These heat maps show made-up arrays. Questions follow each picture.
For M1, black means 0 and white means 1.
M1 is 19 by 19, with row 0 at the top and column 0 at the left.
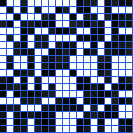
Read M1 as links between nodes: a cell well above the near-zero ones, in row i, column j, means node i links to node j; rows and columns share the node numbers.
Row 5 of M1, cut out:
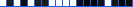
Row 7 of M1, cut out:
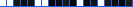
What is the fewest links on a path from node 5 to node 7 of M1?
1
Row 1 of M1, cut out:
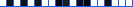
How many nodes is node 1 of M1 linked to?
11
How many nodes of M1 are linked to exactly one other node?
0
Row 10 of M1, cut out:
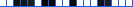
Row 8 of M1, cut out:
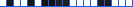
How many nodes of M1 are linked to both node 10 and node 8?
8
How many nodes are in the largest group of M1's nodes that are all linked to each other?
5
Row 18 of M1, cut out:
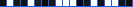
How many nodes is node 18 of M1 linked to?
8
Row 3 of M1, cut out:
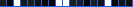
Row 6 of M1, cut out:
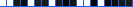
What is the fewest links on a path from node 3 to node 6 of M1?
3
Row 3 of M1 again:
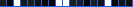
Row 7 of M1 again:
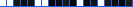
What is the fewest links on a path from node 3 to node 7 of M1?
3
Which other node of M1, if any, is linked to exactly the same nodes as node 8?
node 9
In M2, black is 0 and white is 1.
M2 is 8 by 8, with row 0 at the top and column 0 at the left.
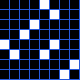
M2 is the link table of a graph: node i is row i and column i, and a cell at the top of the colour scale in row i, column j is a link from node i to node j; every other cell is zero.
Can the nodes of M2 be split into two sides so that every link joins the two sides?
yes
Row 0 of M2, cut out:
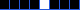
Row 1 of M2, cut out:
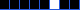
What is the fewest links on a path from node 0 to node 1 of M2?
3
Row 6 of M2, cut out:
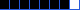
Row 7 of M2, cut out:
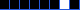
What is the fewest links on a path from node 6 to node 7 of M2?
1
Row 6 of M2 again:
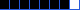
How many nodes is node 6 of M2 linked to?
1
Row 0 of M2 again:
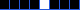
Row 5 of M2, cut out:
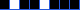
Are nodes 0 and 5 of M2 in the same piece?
yes
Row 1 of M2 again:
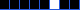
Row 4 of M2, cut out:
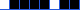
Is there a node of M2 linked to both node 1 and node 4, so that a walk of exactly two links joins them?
yes
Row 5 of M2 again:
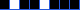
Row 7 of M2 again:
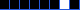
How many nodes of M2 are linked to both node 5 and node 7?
0
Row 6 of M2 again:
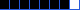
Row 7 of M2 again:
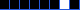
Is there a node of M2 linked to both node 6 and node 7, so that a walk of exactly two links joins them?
no
